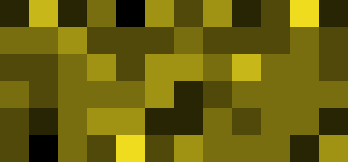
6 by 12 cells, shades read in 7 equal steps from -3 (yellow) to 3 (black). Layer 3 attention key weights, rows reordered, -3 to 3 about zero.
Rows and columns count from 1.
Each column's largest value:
2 3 2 1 3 2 2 1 2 1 2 2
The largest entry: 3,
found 2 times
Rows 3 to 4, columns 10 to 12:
0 0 1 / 0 0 0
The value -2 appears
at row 1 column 2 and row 3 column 9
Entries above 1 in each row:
5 0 0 1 4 2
